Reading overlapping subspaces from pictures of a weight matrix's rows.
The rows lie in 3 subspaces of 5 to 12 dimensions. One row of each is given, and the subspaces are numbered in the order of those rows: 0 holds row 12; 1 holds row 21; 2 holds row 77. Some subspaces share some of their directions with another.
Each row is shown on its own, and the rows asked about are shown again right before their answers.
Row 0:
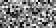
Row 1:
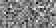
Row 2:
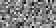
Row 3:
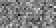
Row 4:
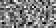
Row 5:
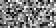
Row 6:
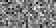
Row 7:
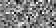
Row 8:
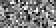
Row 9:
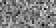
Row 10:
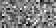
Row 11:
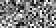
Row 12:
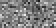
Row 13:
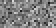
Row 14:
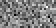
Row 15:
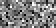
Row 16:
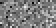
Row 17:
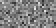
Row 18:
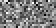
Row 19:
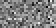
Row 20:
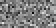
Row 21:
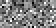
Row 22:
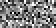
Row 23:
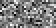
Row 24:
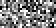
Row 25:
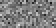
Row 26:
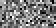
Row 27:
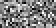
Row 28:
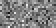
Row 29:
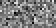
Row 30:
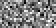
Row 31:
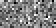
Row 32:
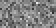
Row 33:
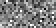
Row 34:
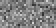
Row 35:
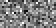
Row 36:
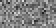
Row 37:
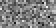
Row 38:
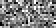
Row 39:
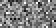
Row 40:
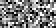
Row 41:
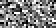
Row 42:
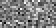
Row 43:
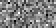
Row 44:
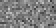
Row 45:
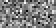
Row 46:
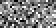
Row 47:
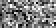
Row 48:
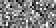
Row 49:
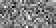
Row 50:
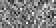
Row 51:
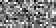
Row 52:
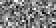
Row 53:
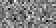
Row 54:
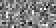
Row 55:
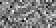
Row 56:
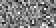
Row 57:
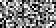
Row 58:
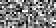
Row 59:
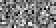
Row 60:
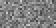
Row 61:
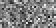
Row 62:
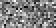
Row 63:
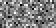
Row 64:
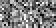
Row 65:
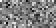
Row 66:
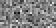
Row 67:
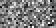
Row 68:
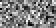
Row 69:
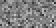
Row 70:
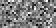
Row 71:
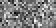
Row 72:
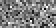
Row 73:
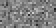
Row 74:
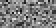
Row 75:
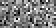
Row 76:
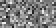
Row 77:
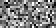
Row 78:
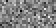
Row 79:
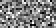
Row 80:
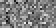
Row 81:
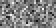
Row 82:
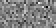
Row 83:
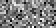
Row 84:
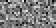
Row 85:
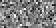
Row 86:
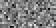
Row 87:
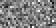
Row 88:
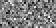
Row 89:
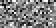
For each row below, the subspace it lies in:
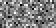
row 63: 0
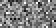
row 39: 2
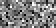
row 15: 1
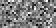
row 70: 0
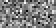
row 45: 1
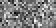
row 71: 0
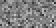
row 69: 2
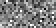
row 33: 1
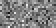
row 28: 0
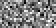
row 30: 2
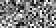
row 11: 1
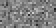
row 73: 0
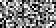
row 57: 0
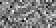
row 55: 0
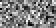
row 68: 0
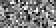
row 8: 0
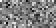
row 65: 0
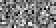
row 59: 2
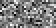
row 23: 0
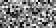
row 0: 1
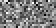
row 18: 0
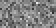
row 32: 0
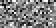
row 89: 0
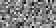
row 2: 1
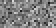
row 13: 0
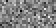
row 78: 1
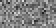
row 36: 0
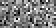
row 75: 0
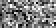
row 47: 0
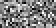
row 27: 1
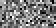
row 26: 0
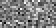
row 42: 0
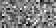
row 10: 0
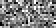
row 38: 0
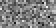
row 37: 1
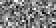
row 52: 0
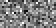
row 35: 1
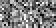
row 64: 0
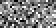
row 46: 0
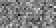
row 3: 0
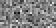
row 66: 0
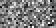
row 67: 1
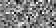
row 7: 1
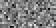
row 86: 2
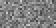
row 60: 0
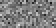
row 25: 1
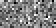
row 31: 0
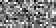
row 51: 0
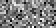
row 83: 1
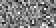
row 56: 2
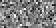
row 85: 0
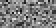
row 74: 1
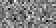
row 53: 0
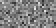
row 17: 0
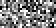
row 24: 0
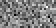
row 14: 2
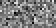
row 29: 0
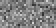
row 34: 1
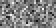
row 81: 0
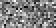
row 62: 0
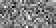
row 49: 0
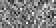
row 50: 0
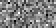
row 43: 0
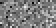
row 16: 0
